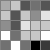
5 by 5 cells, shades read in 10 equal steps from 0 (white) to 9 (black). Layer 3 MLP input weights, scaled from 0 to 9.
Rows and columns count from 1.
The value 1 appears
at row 2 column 5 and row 3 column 3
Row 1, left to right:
3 2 6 5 6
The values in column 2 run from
0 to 6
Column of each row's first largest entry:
3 2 2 2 4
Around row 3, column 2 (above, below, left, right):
6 5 4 1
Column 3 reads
6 2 1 2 5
